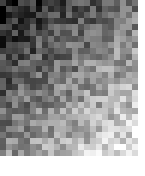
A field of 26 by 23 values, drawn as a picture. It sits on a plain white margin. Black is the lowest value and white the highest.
Odd rows or columns: none. Ninth with the lowest average: top left. Stripes: none. Ninth with the highest average: bottom right. Average level on the scale: 50%. Grain: fine. Slope: up to the bottom right.
